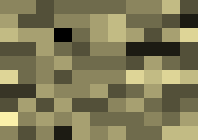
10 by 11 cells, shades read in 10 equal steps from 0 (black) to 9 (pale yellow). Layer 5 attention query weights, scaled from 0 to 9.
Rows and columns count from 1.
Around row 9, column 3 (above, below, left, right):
3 5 5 5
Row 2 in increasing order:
1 3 3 3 4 4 5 5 6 6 7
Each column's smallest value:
2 2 3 0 3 3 3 1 1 1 1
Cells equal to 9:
1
